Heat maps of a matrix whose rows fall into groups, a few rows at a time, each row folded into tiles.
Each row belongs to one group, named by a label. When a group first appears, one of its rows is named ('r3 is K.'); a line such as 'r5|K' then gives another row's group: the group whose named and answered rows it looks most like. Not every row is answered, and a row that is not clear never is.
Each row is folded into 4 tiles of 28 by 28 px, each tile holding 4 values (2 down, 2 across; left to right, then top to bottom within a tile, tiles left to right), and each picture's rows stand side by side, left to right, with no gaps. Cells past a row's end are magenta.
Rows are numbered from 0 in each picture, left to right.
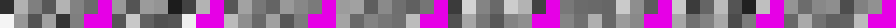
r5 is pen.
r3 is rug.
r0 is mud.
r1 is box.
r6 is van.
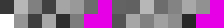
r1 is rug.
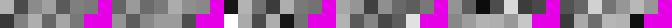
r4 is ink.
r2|mud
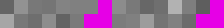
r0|mud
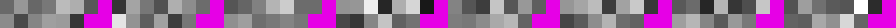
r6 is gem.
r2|pen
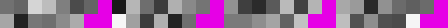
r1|mud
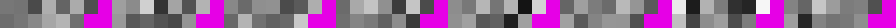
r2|box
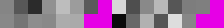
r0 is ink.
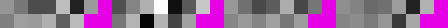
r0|ink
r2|ink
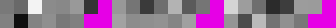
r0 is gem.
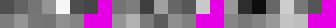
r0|pen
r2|ink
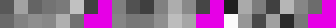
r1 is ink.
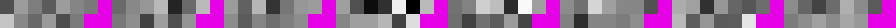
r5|gem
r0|mud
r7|ink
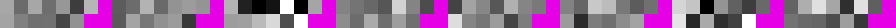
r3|pen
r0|van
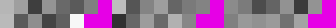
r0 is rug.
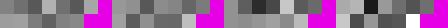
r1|rug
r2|ink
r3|rug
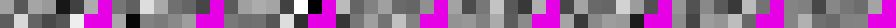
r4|van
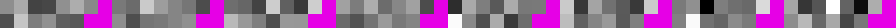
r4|mud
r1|gem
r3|gem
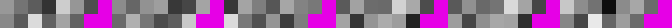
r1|box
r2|mud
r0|pen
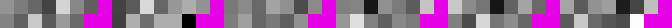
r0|pen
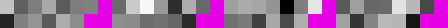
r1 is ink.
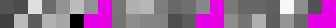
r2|pen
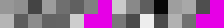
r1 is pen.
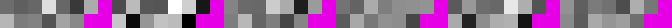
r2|van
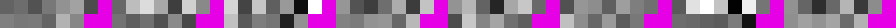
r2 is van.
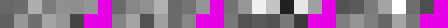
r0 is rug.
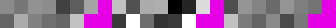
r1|box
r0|box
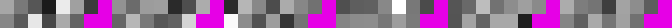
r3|pen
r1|box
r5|pen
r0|pen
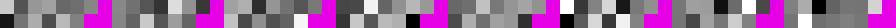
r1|pen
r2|rug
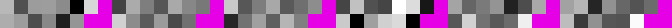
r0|van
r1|mud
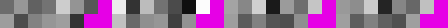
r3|van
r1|van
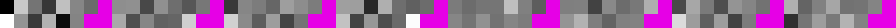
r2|mud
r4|pen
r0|mud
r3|rug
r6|mud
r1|rug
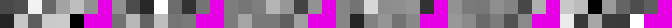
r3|gem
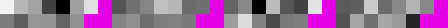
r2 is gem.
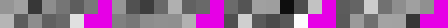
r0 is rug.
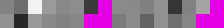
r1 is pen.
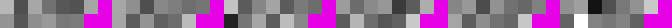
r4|rug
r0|van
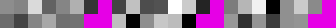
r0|gem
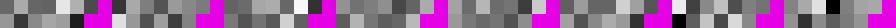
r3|box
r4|van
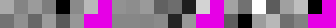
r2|gem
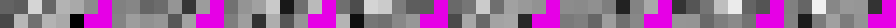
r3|gem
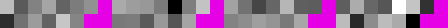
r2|ink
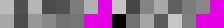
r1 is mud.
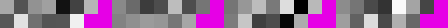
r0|box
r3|pen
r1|ink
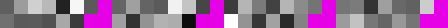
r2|mud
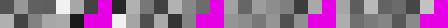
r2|van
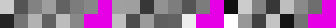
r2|mud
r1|rug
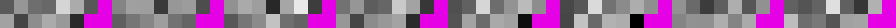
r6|ink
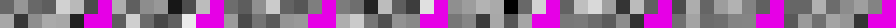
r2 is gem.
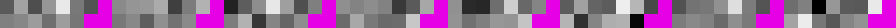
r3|box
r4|ink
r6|pen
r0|pen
